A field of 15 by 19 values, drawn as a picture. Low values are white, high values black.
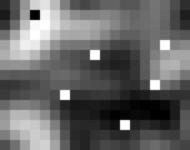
Grain: blotchy. Roughest part: top left. Mirror symmetry: none. Stripes: none. Lone odd cells: 6, 1 higher and 5 lower than their neighbours. Ninth with the lowest average: top left.
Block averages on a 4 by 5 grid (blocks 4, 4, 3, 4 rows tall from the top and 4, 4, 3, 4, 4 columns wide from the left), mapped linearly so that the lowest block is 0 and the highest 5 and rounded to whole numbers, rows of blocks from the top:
2 0 2 3 3
1 2 3 4 1
3 3 4 5 4
1 3 5 4 4
